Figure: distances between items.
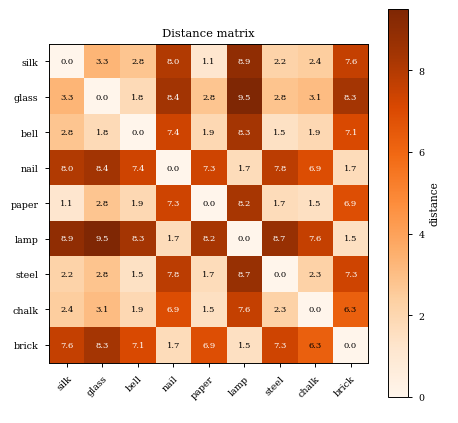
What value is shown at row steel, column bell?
1.5
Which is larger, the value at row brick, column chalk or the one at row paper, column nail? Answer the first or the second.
the second
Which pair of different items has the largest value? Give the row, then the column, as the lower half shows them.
lamp, glass
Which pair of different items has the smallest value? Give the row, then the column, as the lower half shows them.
paper, silk
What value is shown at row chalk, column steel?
2.3
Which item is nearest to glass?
bell
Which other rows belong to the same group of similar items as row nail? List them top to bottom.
lamp, brick
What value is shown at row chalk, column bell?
1.9
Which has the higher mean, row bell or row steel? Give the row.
steel
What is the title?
Distance matrix
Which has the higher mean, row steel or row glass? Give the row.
glass
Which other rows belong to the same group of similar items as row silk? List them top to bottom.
glass, bell, paper, steel, chalk
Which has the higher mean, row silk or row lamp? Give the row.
lamp
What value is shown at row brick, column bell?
7.1
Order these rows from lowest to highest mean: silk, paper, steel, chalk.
paper, chalk, steel, silk
